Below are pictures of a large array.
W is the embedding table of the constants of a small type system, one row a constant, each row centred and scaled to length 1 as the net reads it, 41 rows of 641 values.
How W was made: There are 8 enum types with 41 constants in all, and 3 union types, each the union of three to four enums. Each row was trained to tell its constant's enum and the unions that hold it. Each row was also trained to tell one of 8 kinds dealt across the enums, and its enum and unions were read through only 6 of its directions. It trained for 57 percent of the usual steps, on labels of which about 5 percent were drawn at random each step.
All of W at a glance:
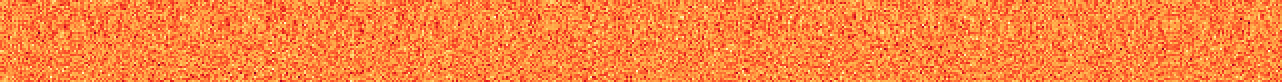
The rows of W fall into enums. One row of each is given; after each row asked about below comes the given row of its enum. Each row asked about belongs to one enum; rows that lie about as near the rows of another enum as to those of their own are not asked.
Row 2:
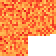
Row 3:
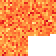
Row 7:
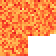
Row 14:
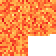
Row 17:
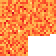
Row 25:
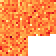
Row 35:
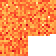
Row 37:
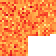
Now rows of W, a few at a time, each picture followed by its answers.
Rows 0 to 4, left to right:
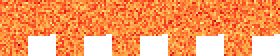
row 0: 2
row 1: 37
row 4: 2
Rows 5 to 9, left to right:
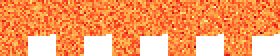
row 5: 35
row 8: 3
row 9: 3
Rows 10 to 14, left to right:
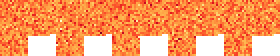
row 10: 14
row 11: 17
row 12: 14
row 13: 2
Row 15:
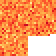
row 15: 17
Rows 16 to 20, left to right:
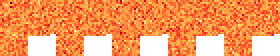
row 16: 35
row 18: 3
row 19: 37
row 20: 7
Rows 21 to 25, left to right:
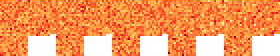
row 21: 17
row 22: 7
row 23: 7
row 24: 35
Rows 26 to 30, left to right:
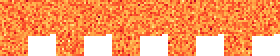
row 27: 7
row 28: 37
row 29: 17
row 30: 3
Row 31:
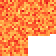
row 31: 14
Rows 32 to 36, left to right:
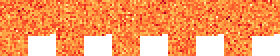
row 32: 2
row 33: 35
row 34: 25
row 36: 17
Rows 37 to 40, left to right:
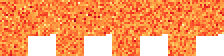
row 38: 25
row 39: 7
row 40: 37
